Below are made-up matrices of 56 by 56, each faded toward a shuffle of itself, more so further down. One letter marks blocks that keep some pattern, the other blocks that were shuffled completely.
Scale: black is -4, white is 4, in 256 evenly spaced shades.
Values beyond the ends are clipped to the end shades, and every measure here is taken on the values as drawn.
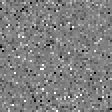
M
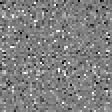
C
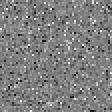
M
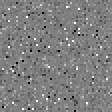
M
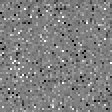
M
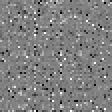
C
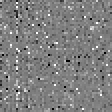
C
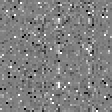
C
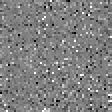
C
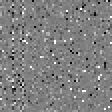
C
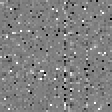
C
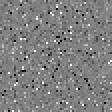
M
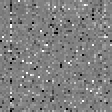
C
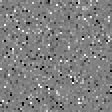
M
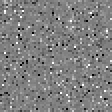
M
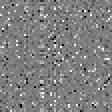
C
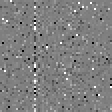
C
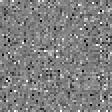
C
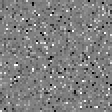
M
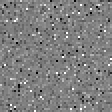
M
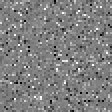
M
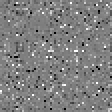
C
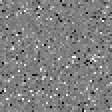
M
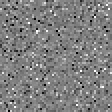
C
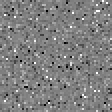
M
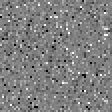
M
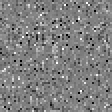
C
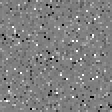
M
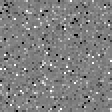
M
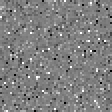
M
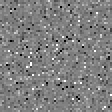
M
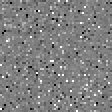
M
